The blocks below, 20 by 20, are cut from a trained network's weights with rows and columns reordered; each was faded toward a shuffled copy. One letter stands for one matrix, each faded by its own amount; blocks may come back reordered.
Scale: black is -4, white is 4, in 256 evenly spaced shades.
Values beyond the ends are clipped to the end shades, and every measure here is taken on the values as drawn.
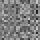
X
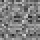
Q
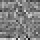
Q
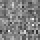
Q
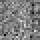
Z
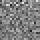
Q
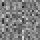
X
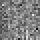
Z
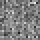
Z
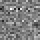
Q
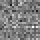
Q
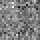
Z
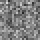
Z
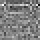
Q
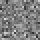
Q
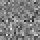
Q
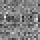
Q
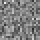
X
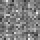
Z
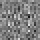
X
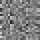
X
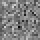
Z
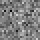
Q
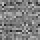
Q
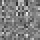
X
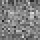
Q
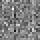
Z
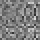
X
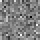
Z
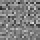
Q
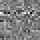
Q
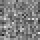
Z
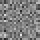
X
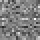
Q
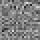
Q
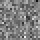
Z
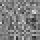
X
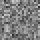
X
